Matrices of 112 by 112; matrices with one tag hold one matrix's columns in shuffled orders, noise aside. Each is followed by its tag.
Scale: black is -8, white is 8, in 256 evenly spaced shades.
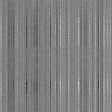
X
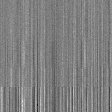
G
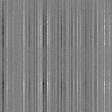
X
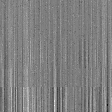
G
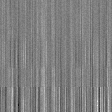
G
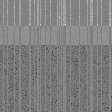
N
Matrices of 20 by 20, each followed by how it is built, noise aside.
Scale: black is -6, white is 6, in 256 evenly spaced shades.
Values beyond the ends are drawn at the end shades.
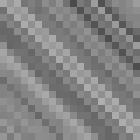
Toeplitz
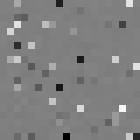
sparse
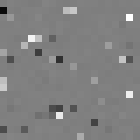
sparse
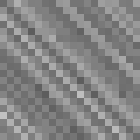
Toeplitz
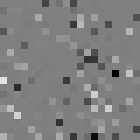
sparse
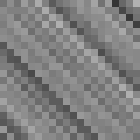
Toeplitz
